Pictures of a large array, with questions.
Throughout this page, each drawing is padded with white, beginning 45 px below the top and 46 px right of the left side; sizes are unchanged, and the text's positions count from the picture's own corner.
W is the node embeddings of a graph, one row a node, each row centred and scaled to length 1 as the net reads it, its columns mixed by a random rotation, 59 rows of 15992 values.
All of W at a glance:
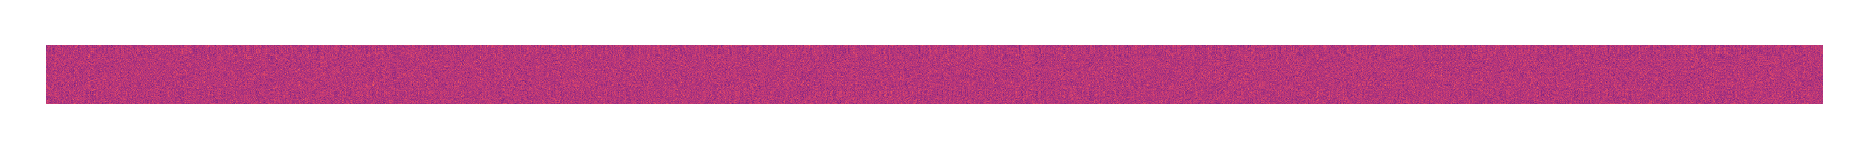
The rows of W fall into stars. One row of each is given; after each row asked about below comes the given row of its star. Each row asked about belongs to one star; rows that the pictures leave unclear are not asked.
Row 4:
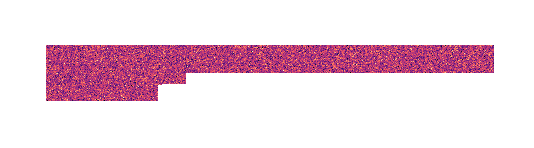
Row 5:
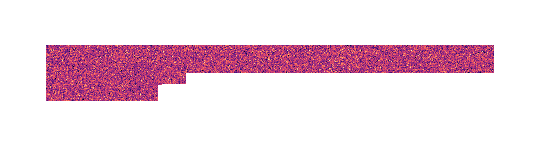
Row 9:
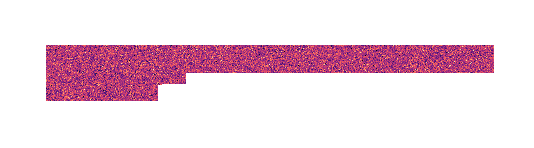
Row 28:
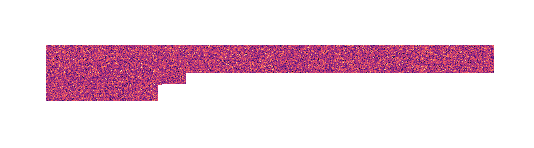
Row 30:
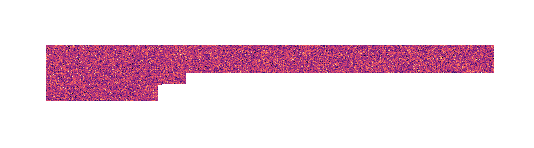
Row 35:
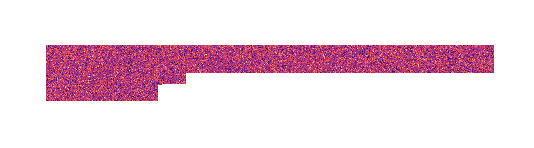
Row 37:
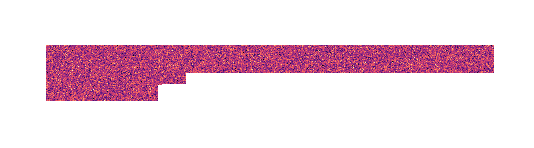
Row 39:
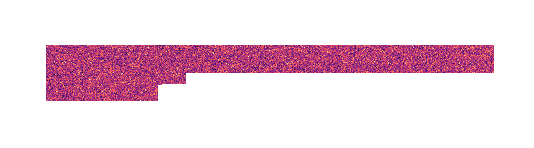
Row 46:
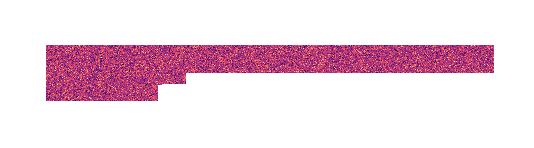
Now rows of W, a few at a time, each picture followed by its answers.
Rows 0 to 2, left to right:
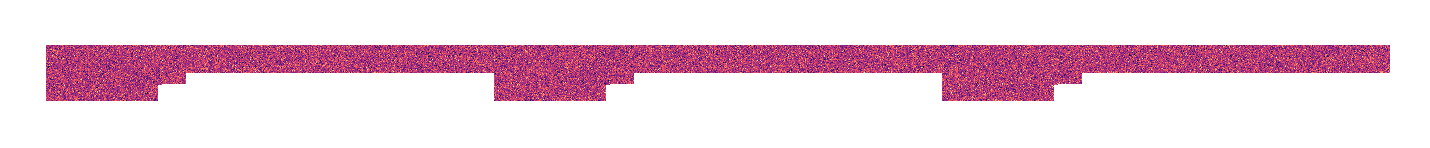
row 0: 5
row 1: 5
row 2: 5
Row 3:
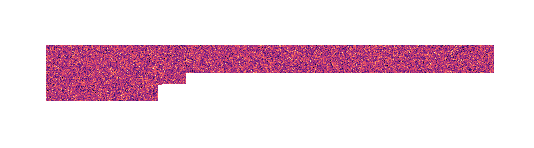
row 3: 4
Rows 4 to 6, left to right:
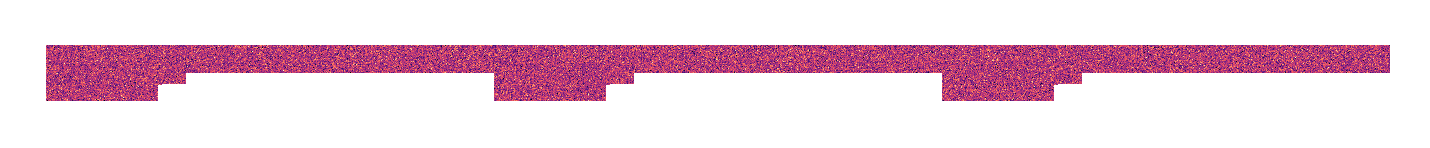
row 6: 35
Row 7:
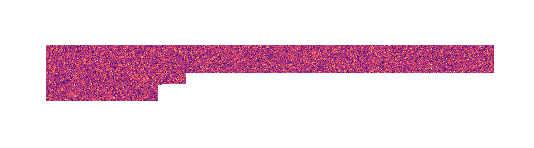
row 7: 4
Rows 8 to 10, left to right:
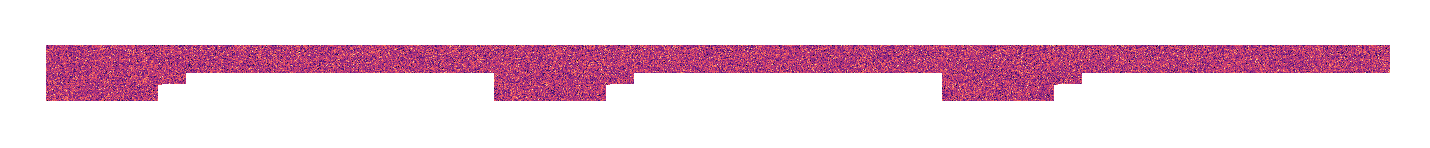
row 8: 4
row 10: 9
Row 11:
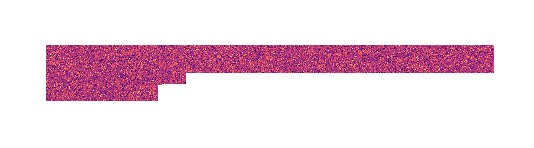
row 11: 28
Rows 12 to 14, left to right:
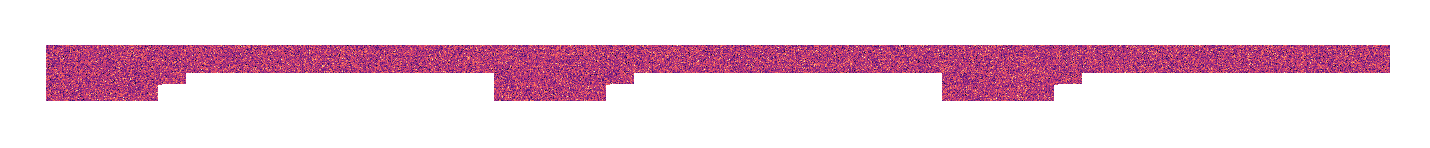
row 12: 5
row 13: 28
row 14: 4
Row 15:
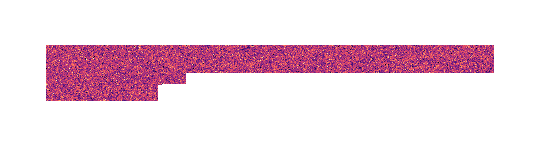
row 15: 37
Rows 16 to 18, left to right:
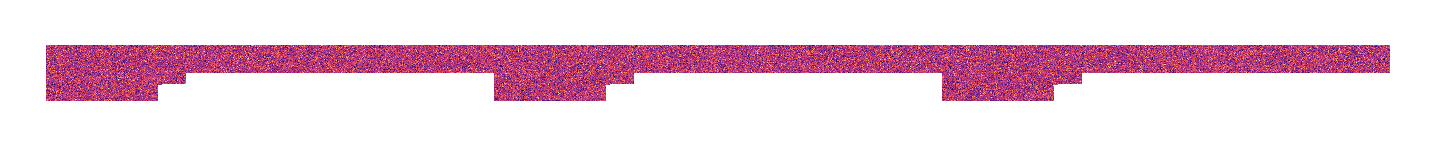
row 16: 39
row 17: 30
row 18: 30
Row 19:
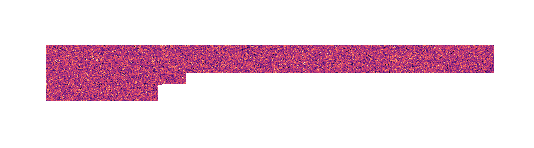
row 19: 35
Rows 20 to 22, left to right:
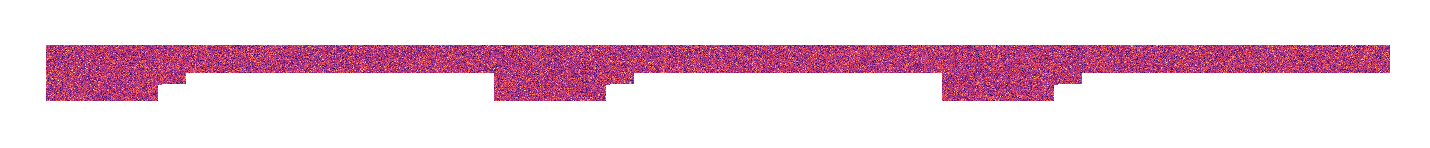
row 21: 5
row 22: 4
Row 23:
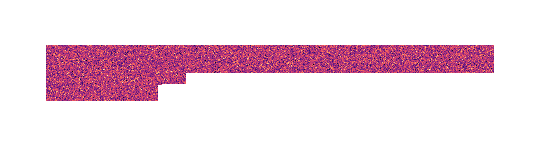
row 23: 39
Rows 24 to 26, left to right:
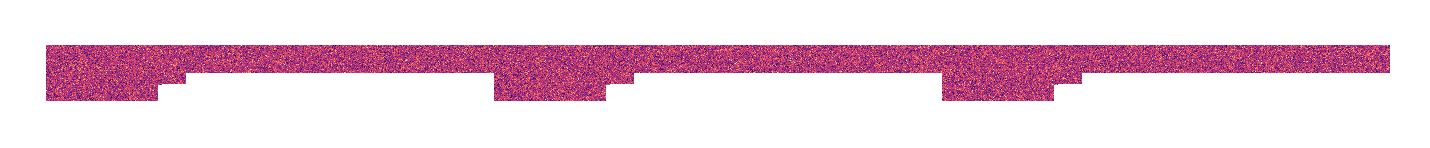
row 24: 37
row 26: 4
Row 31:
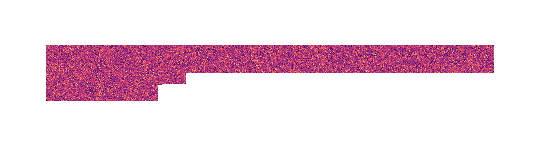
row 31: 46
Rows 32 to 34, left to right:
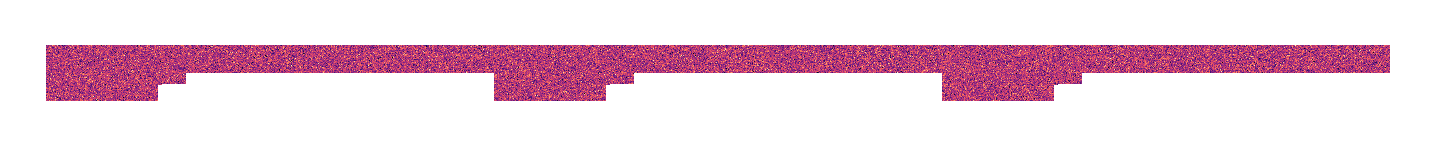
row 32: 39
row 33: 30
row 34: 28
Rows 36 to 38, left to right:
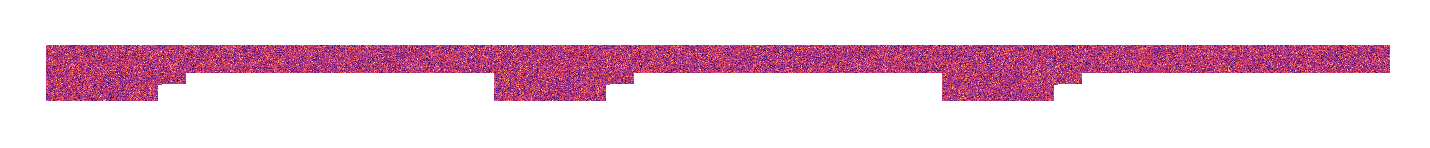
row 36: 37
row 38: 9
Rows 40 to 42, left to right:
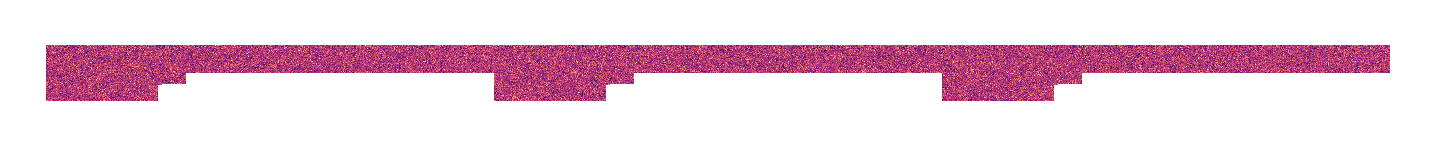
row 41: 9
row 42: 30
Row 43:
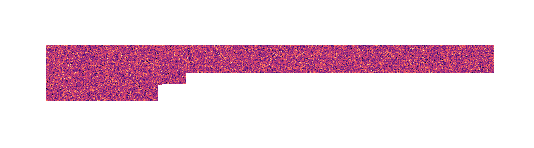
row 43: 9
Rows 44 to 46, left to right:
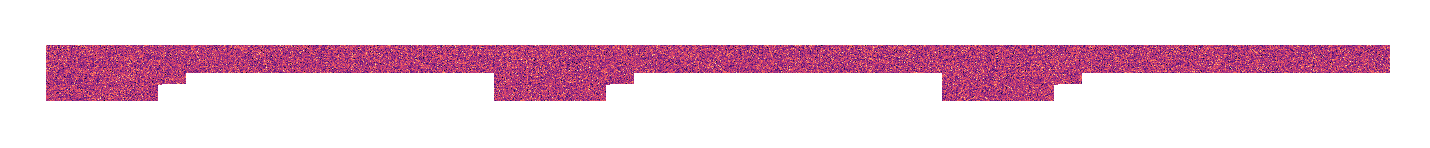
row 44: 4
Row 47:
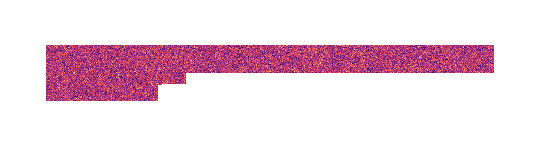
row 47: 46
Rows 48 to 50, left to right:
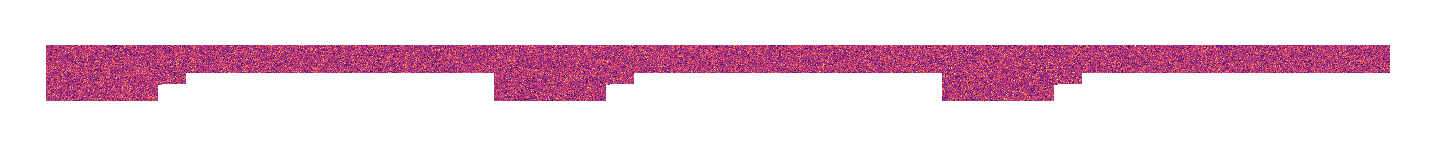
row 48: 46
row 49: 30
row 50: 30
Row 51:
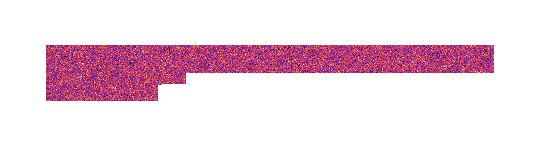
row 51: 46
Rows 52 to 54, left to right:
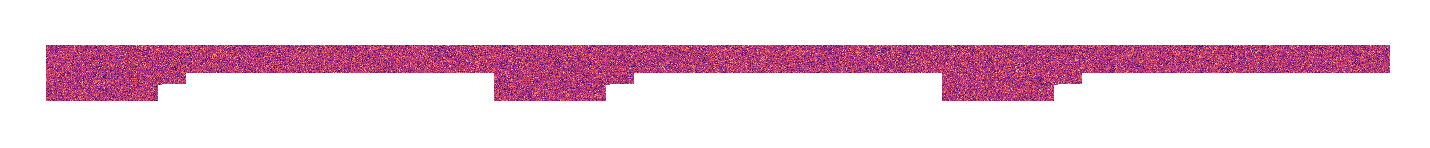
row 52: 9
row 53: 5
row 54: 46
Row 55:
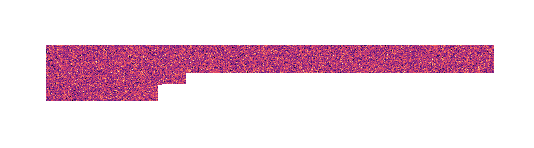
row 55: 30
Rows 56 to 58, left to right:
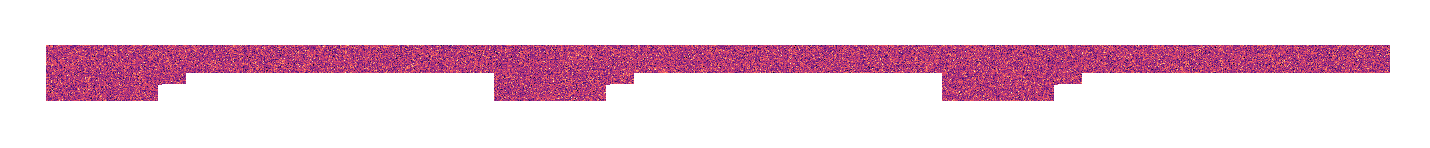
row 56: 37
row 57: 5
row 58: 39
